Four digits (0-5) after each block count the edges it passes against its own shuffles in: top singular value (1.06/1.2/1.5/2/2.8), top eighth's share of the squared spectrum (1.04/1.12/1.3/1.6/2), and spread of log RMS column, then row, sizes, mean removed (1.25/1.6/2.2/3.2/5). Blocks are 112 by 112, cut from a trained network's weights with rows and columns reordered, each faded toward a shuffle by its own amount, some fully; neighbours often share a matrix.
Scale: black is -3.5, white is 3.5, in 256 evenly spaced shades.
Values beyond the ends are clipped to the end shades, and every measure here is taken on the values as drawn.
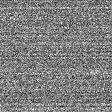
3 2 0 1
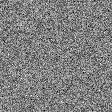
1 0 0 0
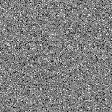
3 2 0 2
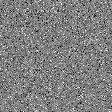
2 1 0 1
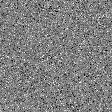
0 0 0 0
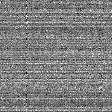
5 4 2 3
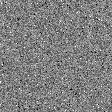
0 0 0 0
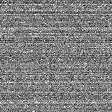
4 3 1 2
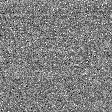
1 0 0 0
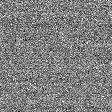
2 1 0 0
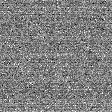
3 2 0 1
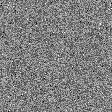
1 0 0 0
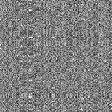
4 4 1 2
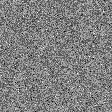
0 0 0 0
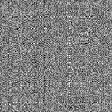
4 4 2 2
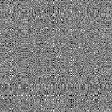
4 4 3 3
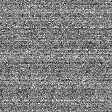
4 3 1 2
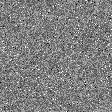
0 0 0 0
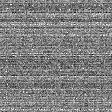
5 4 1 3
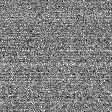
3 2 0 1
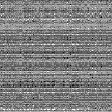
5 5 3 4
